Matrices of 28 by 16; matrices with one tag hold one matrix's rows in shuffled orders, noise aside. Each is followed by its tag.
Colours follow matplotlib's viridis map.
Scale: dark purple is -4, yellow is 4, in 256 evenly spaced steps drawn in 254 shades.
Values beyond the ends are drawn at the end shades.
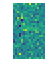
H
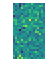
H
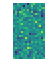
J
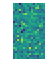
H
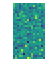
J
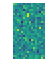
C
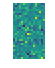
J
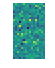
H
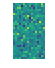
C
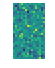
J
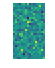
J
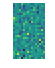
C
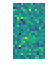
H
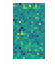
H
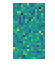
C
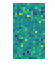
J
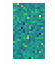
C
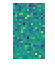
J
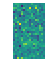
H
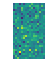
H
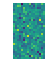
C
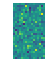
J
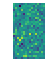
H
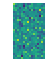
C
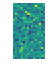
J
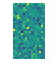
C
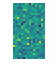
C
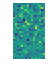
J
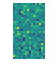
C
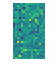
H
